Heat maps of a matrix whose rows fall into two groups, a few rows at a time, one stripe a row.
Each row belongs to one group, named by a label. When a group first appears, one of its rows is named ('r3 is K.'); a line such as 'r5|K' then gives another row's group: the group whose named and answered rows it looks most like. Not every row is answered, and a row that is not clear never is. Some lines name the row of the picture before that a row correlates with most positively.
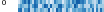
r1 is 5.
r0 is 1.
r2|1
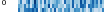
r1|1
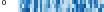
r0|1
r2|1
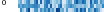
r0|1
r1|5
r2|1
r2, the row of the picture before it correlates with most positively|0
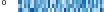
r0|1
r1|1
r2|5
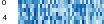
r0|5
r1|1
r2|1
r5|5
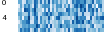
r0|1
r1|1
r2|1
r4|1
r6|5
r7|1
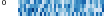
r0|1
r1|5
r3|1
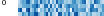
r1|5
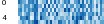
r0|5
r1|1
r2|5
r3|1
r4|1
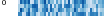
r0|1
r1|5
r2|5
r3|1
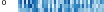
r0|5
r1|5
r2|5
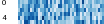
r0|5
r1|5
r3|5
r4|5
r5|1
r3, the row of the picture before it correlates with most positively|1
